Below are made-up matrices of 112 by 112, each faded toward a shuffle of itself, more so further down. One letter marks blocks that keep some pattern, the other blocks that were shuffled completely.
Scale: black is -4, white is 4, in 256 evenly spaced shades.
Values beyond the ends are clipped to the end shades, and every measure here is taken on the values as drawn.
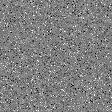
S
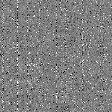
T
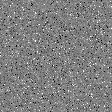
S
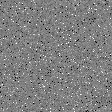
S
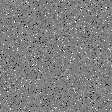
S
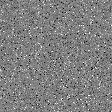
S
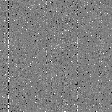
T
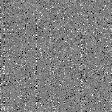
T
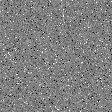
S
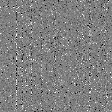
T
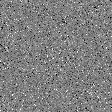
S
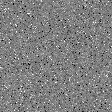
S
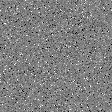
S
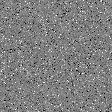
S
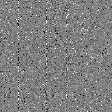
T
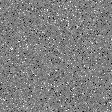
S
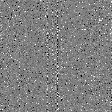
T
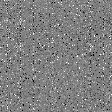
T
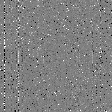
T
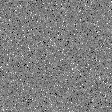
S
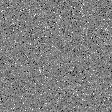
S
